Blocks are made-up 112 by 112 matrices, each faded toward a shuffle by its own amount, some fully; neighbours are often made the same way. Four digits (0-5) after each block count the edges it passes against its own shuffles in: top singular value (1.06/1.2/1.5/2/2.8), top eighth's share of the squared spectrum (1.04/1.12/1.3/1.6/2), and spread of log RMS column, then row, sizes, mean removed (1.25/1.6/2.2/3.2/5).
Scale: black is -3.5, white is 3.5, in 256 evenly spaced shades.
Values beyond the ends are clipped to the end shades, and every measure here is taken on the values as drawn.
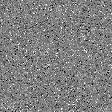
3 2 0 1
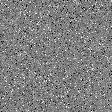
1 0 0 0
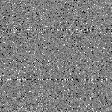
4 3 1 2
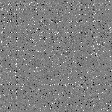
4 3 1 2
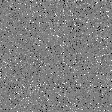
3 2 1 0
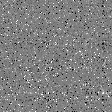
3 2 1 1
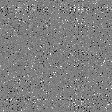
4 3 1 2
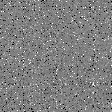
3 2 1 1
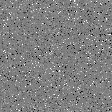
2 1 0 0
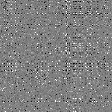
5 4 3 3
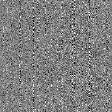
2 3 4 0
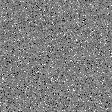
0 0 0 0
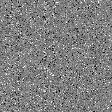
0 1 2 0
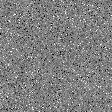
0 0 0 0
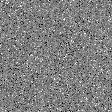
0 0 0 0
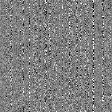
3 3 4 0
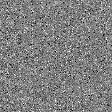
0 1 2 0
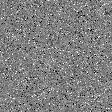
0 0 0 0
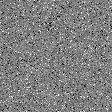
0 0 0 0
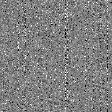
2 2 3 0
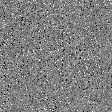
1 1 1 0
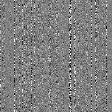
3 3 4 0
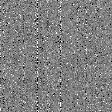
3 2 3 0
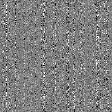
2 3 4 0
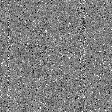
1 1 2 0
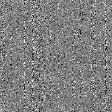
2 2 4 0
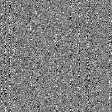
1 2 3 0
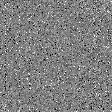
1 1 2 0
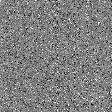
1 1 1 0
